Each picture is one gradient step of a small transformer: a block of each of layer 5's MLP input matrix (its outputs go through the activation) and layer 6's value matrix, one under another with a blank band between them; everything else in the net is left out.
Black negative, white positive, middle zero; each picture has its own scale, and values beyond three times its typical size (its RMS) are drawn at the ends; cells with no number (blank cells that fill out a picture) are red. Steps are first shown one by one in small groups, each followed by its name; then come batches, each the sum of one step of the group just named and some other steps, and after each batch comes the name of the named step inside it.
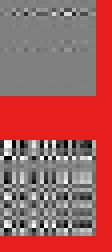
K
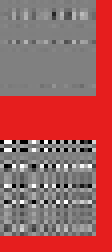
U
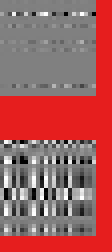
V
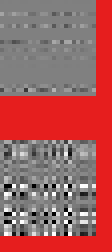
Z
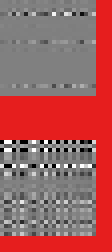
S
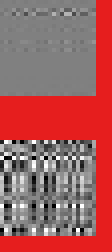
K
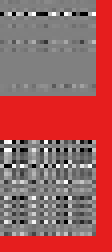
S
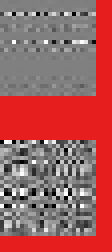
V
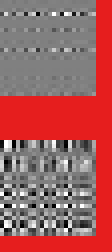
K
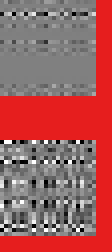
U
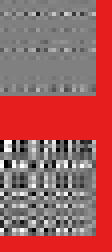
S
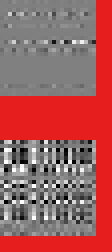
U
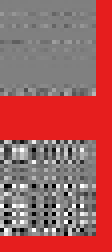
Z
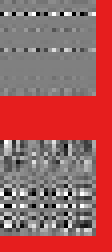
K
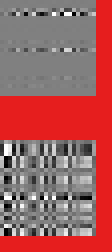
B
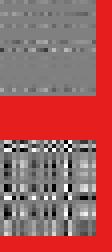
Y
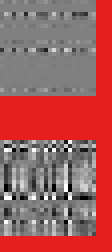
Y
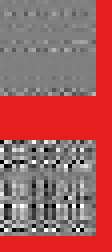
Y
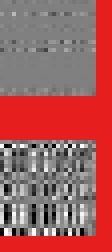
Y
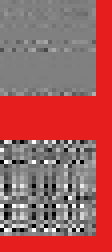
Y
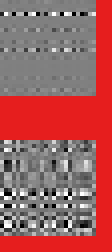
Y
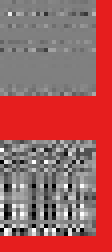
Y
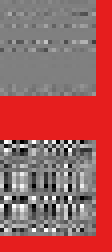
Y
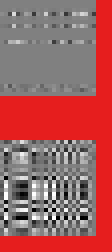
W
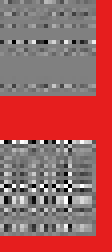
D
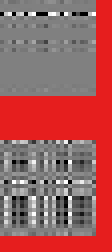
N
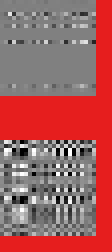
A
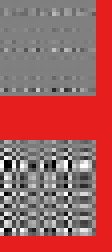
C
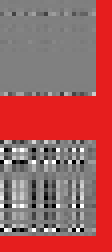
N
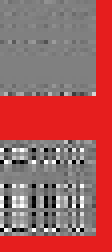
D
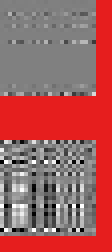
A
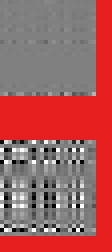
D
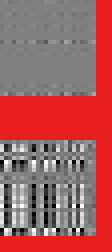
D
